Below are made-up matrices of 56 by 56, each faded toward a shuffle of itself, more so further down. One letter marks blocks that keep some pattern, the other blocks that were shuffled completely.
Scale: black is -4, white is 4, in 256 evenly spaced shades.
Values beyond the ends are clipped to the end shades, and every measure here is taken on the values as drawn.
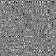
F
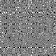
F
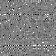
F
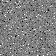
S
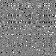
F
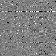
F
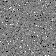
S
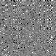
F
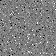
S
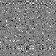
F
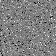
S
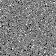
S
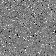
S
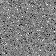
S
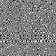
F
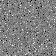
S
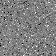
S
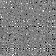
F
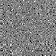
F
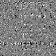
F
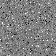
S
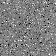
S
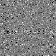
F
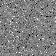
S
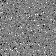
S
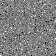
S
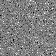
S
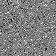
S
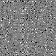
F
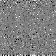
F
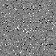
F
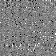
F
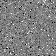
S
